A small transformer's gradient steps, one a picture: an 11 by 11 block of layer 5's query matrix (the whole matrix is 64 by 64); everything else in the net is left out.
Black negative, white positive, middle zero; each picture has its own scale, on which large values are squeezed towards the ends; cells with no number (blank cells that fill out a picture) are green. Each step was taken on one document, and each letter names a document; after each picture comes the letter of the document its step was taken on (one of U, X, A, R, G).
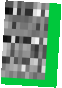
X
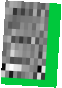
X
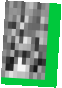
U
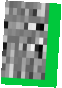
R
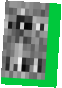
U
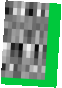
X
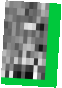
R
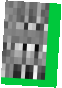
R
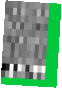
X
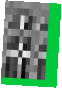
U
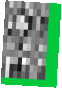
U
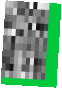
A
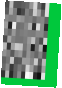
R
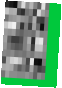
A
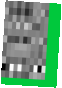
X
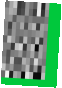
R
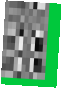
A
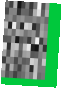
R
